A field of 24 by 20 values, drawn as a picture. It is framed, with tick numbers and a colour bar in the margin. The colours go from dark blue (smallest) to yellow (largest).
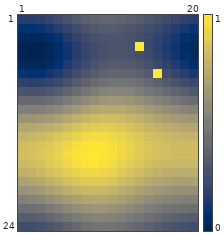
Lone odd cells: 2, each higher than its neighbours. Ninth with the highest average: centre. Ninth with the lowest average: top left. Average level on the scale: 50%. Roughest part: top right.
